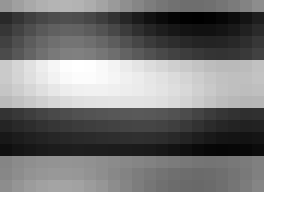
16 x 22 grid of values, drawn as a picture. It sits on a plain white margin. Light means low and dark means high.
There are no lone odd cells. The ninth with the lowest average is the centre. Horizontal stripes repeat 2 times down the table. The ninth with the highest average is the top right.
